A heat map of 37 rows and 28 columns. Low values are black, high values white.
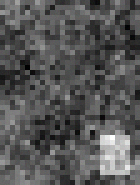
The values are skewed, with a long tail toward high values. No row or column stands out. The bottom right is the roughest part. The field is mottled with small blotches. In the bottom right lies a patch that is higher than the rest. Neither half mirrors the other. The ninth with the highest average is the bottom right.
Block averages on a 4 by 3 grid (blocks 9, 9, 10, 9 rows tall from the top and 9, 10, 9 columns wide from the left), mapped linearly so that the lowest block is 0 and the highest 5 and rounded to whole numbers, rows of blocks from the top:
210
010
102
215
